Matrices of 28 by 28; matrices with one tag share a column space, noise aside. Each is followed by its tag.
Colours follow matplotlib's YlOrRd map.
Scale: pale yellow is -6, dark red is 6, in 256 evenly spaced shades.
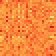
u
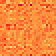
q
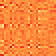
q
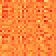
u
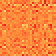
q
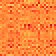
q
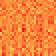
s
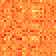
u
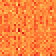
s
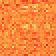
q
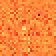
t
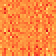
s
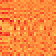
t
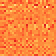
q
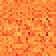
t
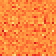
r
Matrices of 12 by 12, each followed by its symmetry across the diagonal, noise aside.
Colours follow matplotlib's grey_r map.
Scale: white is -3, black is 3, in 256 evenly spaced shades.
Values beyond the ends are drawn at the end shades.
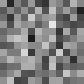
neither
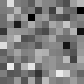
neither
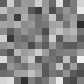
symmetric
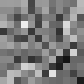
symmetric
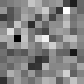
neither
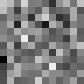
neither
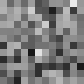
neither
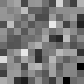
symmetric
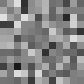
symmetric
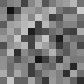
symmetric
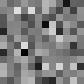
neither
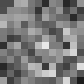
symmetric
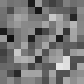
symmetric
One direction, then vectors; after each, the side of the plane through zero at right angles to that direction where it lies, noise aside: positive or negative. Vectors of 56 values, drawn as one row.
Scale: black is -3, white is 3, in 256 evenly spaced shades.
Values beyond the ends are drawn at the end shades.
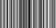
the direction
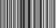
positive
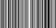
negative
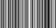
negative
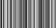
positive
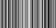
negative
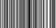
positive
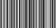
positive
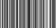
positive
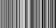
negative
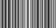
negative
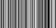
negative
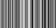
negative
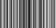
positive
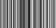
positive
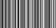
negative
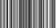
positive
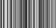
positive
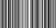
negative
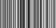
positive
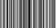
positive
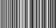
negative
